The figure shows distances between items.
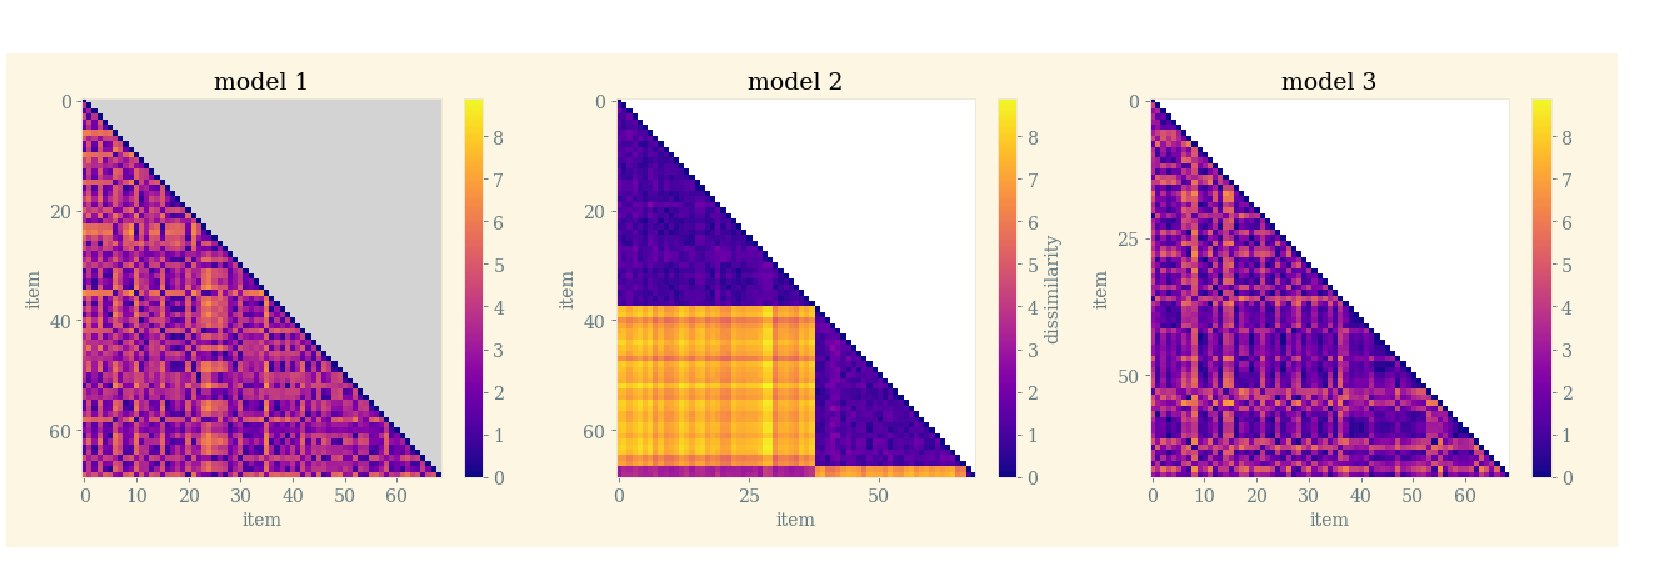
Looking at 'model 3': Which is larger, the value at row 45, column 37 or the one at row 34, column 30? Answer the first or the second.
the second
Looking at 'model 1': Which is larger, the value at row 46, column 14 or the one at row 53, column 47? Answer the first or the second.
the first
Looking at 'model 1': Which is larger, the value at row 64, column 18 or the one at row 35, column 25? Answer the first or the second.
the first
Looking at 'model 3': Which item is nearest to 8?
63
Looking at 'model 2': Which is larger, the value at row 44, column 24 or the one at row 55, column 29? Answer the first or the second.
the second
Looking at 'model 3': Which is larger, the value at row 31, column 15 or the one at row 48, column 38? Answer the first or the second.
the first
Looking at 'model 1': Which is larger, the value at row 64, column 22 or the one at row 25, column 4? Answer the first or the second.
the second
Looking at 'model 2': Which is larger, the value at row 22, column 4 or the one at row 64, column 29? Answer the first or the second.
the second
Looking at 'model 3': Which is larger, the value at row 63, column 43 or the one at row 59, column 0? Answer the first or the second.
the first
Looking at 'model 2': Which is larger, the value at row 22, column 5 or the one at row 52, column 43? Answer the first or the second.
the second
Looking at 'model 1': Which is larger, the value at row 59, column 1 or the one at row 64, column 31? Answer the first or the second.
the first
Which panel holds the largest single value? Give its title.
model 2
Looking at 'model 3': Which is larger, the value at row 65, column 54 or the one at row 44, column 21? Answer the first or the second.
the second
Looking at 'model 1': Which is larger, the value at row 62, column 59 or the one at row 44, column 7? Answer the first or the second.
the first
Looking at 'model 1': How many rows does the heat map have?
69
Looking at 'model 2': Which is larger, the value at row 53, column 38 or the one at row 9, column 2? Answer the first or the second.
the second
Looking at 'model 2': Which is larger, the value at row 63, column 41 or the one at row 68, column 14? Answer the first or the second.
the second
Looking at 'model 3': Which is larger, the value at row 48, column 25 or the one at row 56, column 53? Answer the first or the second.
the second
